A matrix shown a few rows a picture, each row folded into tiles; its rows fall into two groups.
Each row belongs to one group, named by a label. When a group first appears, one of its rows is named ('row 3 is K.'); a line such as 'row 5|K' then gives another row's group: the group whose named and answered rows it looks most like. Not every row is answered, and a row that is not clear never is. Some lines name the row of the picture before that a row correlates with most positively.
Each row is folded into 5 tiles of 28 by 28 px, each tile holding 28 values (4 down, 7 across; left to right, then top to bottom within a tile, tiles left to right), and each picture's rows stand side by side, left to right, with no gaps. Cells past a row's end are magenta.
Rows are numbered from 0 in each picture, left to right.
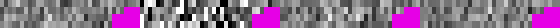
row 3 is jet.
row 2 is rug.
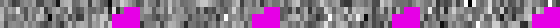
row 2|rug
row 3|jet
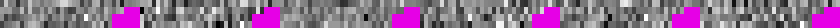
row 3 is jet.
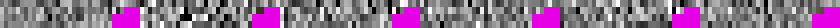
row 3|jet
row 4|rug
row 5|jet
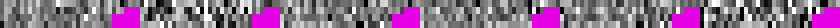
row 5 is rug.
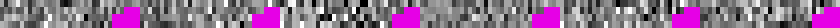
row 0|rug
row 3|jet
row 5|rug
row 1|jet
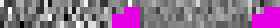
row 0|jet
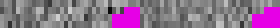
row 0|jet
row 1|jet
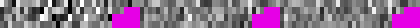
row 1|rug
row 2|rug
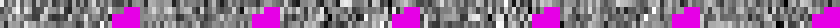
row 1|jet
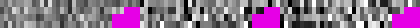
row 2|jet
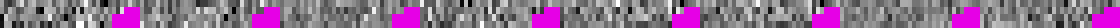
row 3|jet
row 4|rug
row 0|jet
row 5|rug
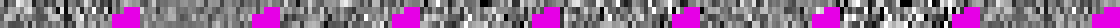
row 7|jet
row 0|jet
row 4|rug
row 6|rug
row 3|rug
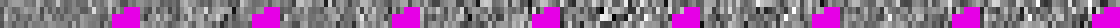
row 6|rug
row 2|jet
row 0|rug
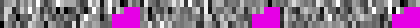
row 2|rug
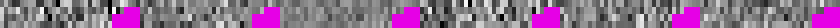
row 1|jet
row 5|rug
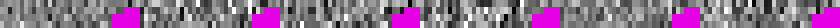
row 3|rug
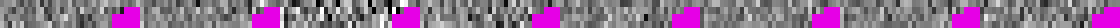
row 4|rug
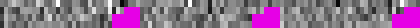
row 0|rug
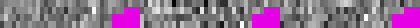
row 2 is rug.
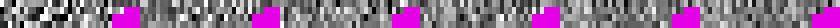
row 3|jet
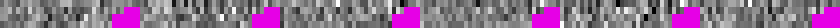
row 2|rug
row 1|jet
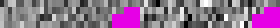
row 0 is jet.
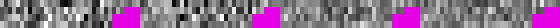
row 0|rug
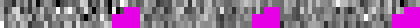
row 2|rug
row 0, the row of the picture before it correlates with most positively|3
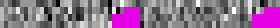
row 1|rug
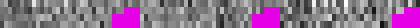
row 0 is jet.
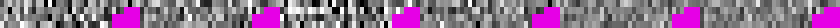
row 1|rug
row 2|jet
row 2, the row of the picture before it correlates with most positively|1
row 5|rug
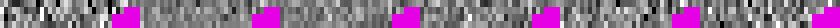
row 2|rug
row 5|jet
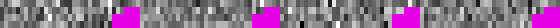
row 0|rug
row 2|jet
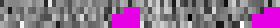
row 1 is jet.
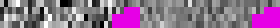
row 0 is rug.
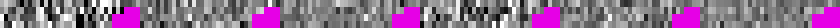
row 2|rug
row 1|jet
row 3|rug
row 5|jet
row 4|rug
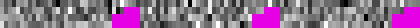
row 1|jet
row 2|rug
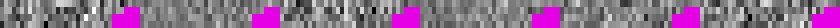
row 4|rug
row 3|jet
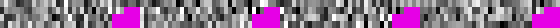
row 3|rug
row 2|jet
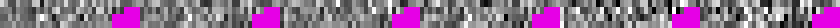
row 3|rug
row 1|rug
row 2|rug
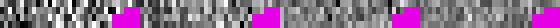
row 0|jet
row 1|jet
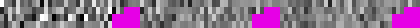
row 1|jet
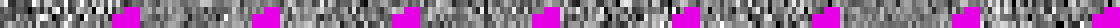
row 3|jet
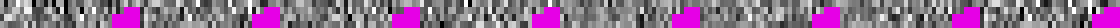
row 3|jet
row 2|jet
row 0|jet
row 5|rug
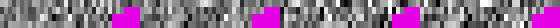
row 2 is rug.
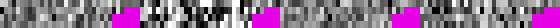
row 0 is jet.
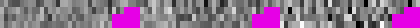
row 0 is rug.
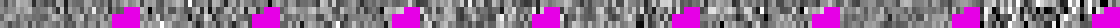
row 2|jet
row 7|rug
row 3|jet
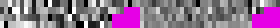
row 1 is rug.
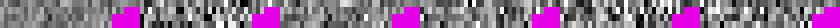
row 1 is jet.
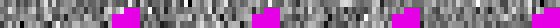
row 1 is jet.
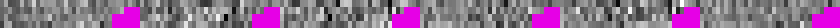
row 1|rug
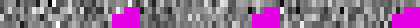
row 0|jet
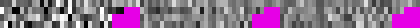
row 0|jet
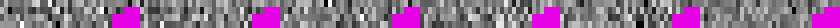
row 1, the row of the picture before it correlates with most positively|1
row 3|jet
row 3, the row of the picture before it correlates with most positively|2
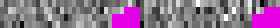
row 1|rug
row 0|jet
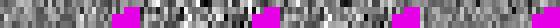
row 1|rug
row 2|rug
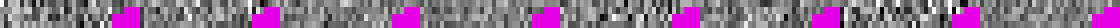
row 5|rug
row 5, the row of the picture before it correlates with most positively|2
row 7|jet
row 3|jet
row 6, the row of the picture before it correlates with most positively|1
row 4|jet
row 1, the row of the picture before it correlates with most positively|1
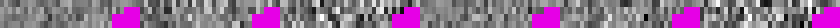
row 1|jet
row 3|jet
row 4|rug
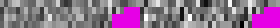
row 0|rug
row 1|rug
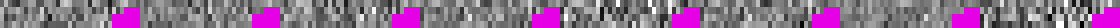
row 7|jet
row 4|rug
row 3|rug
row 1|jet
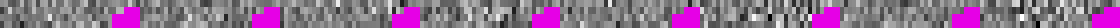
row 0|jet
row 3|rug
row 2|rug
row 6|rug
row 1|rug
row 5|jet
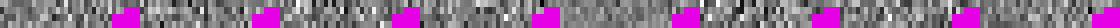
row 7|jet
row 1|jet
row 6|rug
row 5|jet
